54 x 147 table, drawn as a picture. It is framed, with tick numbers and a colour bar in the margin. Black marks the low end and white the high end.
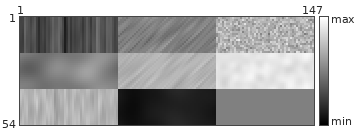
It is made of 3 by 3 panels. Panel 1,1: low, streaked downward. Panel 1,2: middling, slanting up to the right, faint in contrast. Panel 1,3: high, fine-grained. Panel 2,1: middling, smooth. Panel 2,2: high, slanting up to the right, faint in contrast. Panel 2,3: very high, blotchy, faint in contrast. Panel 3,1: high, streaked downward, faint in contrast. Panel 3,2: very low, smooth, faint in contrast. Panel 3,3: middling, flat.
